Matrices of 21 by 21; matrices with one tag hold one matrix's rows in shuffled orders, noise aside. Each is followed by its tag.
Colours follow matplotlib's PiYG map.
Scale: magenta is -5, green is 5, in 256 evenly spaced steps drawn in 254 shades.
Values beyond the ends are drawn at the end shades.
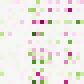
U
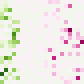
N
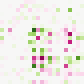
U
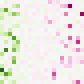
N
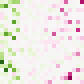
N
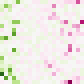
N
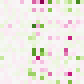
U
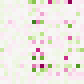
U
